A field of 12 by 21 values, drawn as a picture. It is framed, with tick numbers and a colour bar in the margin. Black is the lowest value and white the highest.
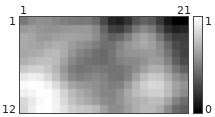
Average level on the scale: 60%. Lone odd cells: none. Slope: up to the bottom left. Ninth with the lowest average: top right. Histogram: bell-shaped.
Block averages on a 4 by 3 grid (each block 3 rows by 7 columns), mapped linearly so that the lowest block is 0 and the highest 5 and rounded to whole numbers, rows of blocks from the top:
210 / 311 / 423 / 533
